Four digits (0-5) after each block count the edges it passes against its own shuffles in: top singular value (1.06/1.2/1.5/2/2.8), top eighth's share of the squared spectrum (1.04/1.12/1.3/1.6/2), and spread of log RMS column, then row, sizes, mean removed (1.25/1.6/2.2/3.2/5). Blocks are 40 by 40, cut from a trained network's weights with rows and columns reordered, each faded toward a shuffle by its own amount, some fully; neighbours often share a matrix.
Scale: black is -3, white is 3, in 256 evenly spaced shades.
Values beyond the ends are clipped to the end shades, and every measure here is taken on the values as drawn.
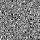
3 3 1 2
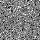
1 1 0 0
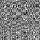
4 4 1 1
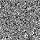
1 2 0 0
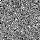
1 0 0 0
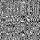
3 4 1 2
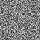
3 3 0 0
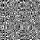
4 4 2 2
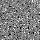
0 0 0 0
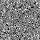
0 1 0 0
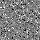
0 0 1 0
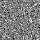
2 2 1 0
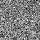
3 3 0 0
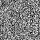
2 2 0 0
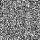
2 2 0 1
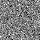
0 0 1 0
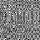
4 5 1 1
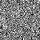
2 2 0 0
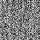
3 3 0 1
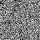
0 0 0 0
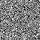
2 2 0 0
